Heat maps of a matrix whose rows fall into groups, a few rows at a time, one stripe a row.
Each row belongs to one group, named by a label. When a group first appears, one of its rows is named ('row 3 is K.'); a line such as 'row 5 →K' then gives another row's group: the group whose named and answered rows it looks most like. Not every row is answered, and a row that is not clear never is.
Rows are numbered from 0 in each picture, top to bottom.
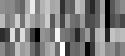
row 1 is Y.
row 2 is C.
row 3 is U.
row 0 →Y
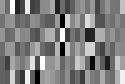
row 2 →U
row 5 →C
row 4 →Y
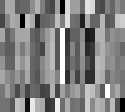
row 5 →U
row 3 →U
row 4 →U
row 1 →C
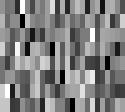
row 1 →C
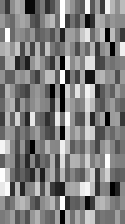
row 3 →C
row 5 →U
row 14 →U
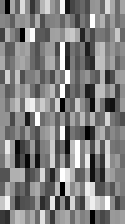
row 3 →U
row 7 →Y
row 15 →Y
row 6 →U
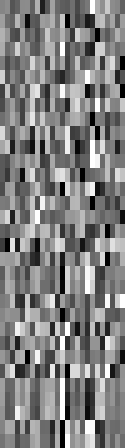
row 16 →Y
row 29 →U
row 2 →Y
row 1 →U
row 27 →U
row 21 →C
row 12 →C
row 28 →U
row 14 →Y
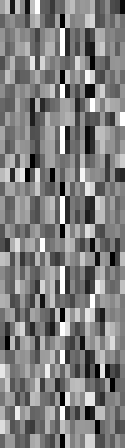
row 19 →U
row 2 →U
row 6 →U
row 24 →C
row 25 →U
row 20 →U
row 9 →U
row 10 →U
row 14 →U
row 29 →U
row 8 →C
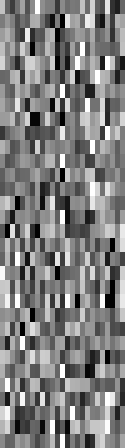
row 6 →U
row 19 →C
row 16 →C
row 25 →Y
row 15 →U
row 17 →C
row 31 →U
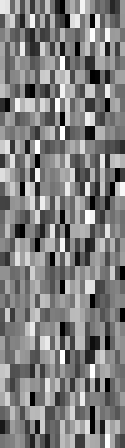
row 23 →Y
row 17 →U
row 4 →U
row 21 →Y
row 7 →Y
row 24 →Y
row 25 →U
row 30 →Y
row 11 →C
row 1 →Y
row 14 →Y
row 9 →U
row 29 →Y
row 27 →Y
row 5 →Y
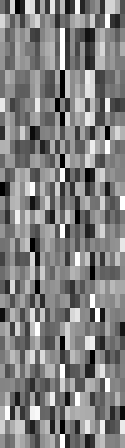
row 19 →Y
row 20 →C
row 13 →Y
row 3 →U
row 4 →U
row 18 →Y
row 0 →C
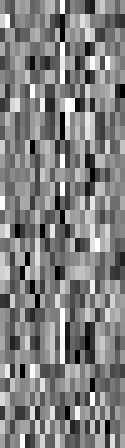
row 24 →U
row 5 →U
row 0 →U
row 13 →U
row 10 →C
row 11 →U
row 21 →C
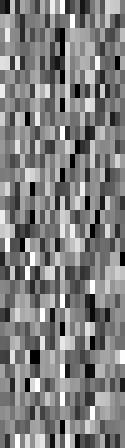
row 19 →C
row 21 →U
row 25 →C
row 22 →Y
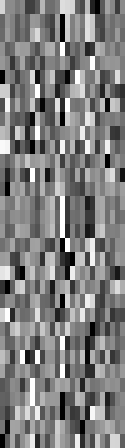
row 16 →U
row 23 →Y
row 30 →C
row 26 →U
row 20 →Y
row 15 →U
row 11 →Y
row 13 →C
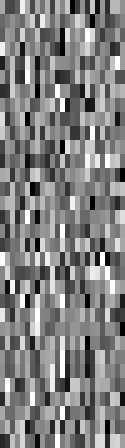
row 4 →C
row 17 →Y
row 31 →C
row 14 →Y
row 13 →C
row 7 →U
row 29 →U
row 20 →C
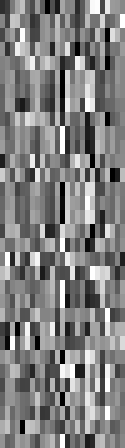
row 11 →Y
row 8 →Y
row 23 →C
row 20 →U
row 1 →C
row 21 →U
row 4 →Y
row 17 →U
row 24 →C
